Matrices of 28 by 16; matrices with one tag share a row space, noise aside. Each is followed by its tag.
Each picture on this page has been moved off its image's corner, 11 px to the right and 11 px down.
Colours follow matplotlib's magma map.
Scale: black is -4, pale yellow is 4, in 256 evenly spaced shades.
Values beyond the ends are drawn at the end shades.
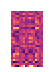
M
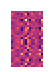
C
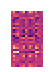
M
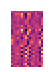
C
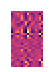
C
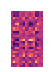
M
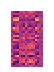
M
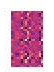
C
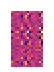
C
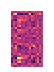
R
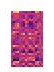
M
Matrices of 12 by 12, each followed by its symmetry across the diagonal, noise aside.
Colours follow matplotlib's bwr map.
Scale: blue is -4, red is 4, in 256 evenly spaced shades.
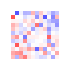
antisymmetric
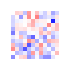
neither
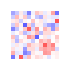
symmetric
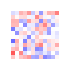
neither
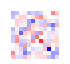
symmetric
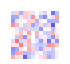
neither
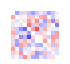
antisymmetric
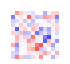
antisymmetric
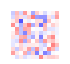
neither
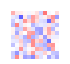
neither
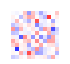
antisymmetric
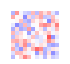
symmetric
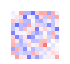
symmetric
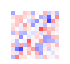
symmetric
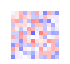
symmetric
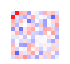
symmetric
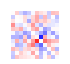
antisymmetric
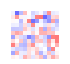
neither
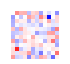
antisymmetric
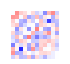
symmetric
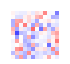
neither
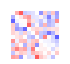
antisymmetric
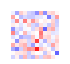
neither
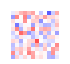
neither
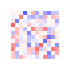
antisymmetric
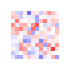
neither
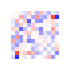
symmetric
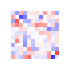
antisymmetric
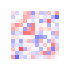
symmetric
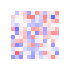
antisymmetric
